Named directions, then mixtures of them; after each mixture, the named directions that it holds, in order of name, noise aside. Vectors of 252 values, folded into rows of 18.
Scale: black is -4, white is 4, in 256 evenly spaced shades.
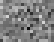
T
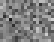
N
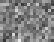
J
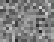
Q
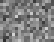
J, T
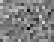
T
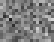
N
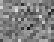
J, T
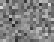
N, Q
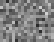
Q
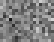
N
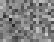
N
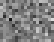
N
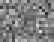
Q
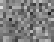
N, T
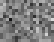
N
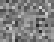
Q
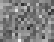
J, T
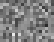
J, Q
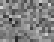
N, Q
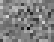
T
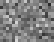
N, Q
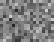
J, N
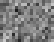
J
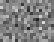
Q, T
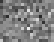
T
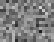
Q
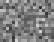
Q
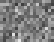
J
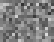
J, N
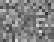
Q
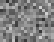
Q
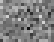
T
